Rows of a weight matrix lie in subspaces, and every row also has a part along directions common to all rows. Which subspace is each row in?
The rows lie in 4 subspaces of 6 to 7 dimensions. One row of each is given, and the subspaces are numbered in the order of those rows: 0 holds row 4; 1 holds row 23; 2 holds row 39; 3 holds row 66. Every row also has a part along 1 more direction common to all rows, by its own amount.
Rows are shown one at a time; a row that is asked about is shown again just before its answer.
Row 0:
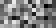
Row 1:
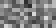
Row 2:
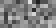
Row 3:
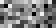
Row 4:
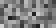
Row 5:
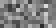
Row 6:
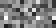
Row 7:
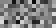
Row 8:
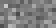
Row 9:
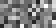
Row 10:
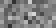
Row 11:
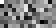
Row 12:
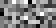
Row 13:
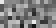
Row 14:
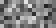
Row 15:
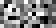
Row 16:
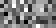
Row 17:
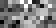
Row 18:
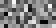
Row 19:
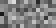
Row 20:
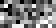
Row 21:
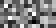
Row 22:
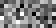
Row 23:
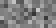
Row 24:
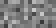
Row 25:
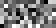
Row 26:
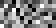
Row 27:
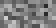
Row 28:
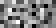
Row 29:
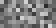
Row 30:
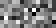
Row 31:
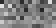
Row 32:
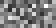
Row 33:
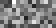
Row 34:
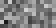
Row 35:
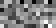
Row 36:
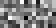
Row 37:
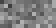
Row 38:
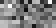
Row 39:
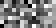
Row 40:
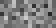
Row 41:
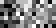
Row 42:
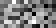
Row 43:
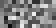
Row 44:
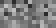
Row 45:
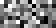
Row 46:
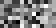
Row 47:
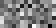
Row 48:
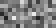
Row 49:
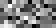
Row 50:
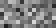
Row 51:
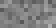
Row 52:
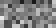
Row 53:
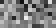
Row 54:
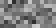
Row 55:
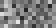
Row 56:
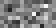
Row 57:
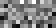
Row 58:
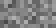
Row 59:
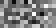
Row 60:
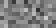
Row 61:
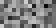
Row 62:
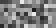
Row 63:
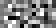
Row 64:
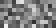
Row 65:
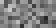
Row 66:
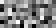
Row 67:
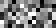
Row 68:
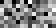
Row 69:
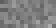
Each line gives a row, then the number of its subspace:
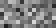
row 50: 1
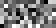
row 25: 0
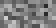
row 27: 2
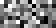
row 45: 0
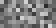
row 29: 2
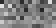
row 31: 3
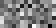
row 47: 2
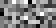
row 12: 1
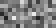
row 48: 1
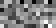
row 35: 0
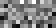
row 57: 0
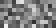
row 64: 3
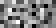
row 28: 3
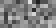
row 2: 1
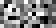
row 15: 0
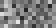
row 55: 3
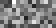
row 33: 0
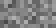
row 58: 3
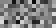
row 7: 0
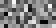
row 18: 3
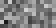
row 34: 1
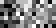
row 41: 3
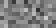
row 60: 1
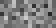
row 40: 3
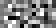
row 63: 2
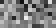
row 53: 3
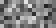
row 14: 2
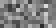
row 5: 2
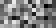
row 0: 3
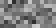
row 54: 1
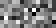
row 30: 1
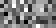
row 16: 3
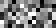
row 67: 1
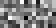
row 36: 0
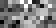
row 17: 3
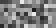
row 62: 0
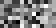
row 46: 2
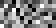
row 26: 2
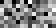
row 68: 2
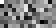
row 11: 3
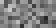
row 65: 0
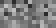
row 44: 2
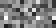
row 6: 1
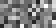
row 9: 1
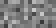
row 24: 1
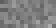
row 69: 0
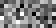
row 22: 2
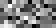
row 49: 1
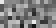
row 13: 3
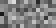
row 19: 1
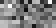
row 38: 3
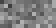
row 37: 0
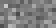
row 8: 2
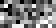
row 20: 0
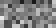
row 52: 0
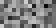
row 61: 2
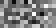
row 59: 1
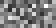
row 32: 2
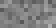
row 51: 0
